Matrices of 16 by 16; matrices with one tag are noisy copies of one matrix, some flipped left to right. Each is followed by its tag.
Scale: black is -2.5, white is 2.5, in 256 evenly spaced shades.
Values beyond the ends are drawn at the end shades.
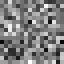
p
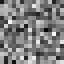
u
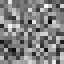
p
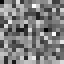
u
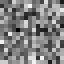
u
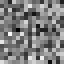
u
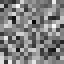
p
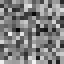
u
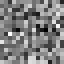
u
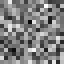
p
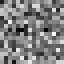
u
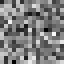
u
